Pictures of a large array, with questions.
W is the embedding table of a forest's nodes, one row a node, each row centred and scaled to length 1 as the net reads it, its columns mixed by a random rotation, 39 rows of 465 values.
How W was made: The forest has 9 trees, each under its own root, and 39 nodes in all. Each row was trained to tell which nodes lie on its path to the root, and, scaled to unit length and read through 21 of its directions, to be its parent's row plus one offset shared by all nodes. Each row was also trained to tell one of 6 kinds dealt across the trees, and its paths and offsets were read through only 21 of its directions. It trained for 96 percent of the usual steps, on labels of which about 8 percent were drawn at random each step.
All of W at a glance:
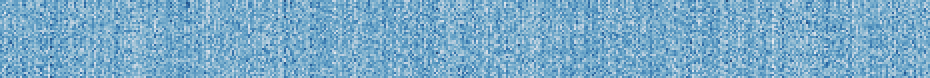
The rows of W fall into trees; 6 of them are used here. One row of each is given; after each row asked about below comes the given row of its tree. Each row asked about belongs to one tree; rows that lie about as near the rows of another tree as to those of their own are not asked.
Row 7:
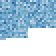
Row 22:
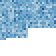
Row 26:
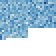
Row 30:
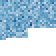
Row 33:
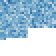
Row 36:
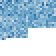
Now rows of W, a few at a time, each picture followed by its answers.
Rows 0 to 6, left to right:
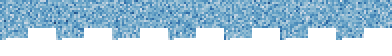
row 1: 22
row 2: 22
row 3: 22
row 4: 26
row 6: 33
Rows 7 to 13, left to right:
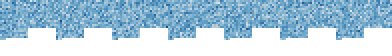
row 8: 22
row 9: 26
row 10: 33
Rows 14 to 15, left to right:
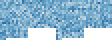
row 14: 7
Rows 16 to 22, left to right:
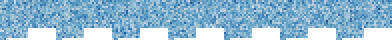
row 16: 26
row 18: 7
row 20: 36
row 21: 36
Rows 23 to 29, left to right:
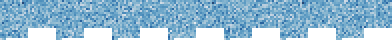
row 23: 22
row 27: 7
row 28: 22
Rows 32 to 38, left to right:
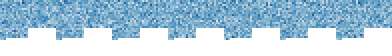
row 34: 7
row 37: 7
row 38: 22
